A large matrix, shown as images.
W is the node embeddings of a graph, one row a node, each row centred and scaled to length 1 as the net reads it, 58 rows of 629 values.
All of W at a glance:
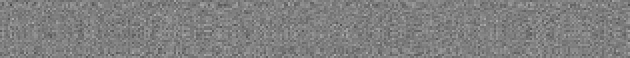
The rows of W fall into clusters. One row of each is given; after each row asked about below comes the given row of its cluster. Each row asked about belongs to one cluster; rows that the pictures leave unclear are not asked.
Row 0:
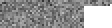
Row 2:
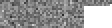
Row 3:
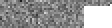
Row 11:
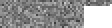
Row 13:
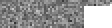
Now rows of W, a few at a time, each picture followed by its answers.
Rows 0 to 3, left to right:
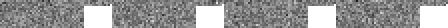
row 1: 11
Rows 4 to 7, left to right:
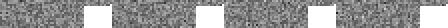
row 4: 3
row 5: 3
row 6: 11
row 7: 3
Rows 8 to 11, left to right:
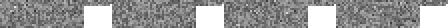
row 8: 2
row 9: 13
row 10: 0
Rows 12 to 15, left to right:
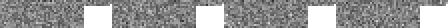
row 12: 11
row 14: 2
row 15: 11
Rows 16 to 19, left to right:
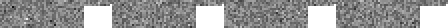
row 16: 0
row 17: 13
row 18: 2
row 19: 13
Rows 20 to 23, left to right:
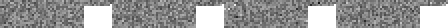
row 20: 0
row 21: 11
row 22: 2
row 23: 11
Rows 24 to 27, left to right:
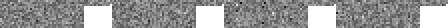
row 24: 13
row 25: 13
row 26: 0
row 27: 3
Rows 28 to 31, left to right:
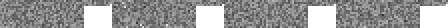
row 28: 11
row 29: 0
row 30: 13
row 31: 13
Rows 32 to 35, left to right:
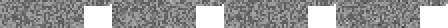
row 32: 11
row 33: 0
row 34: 11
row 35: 11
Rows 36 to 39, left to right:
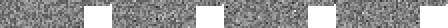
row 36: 13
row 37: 11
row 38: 0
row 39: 11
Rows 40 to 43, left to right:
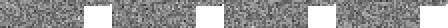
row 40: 2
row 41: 3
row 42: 13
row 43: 11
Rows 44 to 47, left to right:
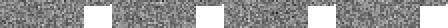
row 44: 3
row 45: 11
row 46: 2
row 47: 13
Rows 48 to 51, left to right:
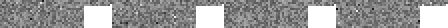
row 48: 0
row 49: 2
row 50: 0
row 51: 2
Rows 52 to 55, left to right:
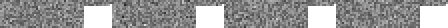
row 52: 2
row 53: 2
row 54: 13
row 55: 13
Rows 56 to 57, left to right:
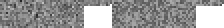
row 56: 3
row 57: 0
